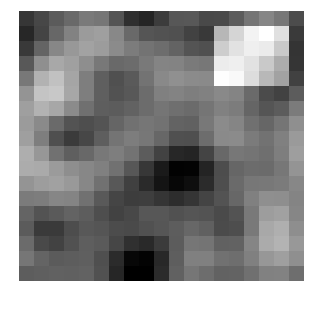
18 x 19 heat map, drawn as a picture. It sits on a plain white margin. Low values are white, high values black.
The ninth with the highest average is the bottom middle. The top right is the roughest part. Neither half mirrors the other. In the top right lies a patch that is lower than the rest. The ninth with the lowest average is the top right.
